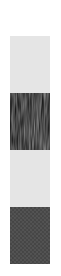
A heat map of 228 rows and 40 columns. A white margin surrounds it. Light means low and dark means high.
The table splits into 4 rows of 1 panel. Panel 1,1: very low, flat. Panel 2,1: high, streaked downward. Panel 3,1: very low, flat. Panel 4,1: high, checkered, faint in contrast.
